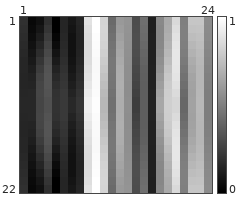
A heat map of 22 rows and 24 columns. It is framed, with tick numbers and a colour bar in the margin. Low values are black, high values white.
It is mirror symmetric from top to bottom. The grain runs up and down. The middle left is the calmest part.
